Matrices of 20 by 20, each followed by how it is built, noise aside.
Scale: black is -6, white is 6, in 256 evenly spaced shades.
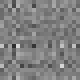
low rank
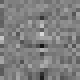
low rank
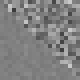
upper triangular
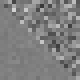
upper triangular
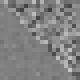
upper triangular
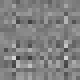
low rank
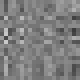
low rank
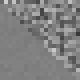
upper triangular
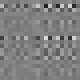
low rank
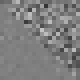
upper triangular
